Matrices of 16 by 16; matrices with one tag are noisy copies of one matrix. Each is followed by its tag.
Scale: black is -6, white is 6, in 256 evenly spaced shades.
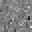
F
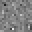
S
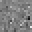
F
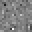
S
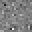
S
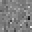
F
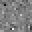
S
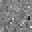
F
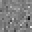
F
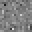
S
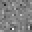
S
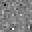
S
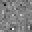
S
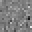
F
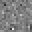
S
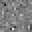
S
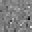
F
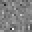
S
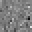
F
